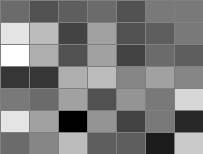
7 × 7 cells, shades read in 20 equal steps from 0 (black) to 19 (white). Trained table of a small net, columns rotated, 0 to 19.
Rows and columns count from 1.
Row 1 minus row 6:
-9 -6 7 -3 1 0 6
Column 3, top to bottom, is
7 5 6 13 12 0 14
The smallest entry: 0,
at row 6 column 3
